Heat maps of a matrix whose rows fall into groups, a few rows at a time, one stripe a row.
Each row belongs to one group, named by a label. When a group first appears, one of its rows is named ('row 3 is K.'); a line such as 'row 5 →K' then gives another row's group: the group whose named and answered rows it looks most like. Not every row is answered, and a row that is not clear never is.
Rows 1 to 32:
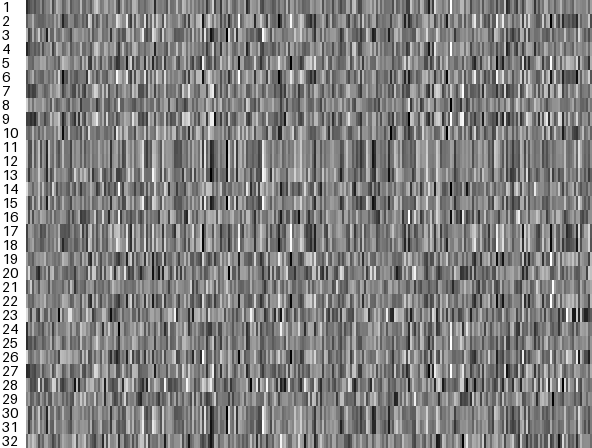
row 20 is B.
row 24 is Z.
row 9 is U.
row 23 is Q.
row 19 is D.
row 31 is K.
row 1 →U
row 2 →Q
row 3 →K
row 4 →U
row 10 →Q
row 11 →K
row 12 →K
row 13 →K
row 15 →K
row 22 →D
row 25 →U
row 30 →K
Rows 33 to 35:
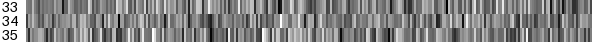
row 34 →Z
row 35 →K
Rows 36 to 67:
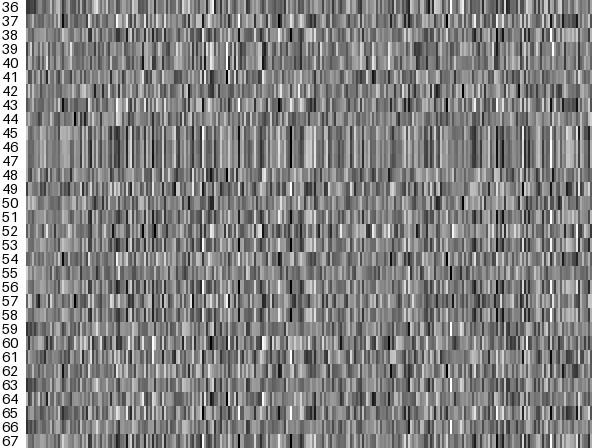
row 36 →U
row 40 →B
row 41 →K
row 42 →Z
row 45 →D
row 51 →D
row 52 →B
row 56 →D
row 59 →U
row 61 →Q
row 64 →K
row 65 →Q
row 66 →U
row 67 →D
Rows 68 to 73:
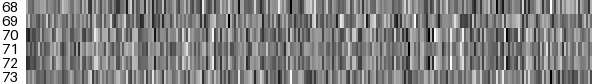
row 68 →D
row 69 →B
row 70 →U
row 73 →Q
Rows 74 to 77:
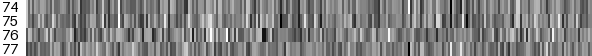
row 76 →B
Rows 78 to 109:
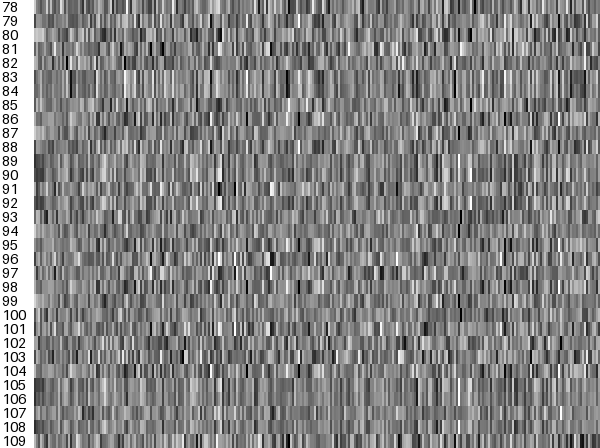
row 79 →Q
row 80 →Z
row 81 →B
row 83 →Q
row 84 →Q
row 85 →Z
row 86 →D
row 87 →Z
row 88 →Q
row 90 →U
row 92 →U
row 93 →B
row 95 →D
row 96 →B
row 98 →D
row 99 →Z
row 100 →B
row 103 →Q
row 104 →D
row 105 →U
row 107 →B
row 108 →U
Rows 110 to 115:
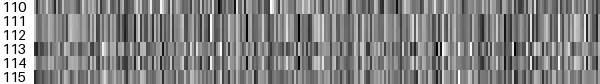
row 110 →K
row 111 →D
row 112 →D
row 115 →U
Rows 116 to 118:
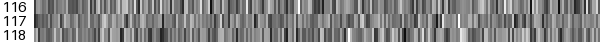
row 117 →U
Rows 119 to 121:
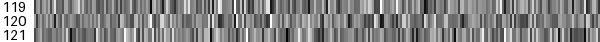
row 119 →B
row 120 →K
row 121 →Q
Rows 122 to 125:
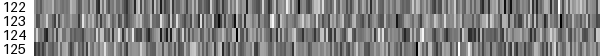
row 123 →K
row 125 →U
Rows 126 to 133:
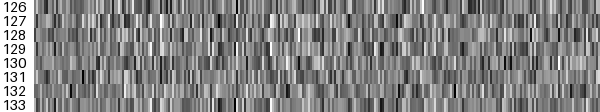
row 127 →K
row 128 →Q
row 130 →D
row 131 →B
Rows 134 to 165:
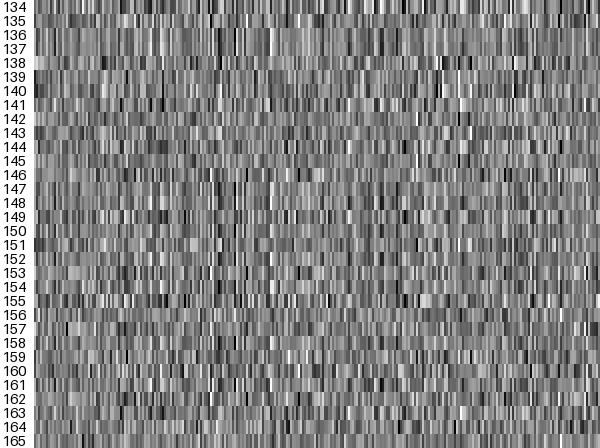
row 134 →B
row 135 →Q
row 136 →K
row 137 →K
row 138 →Z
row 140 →U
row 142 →Z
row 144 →B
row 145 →Z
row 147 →K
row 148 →K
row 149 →B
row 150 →K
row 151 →U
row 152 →K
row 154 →K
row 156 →B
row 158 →K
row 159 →Z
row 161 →K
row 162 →D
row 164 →Q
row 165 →B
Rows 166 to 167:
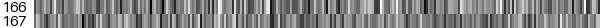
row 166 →B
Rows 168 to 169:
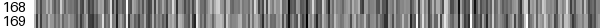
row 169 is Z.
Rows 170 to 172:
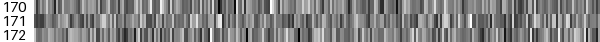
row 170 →K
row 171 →U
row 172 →D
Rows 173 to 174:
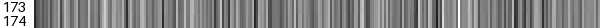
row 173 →U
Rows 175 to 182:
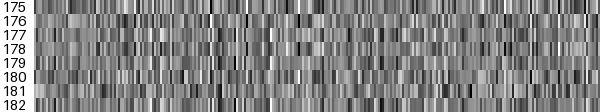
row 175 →Q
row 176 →D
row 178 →D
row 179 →K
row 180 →Q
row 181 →Z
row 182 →K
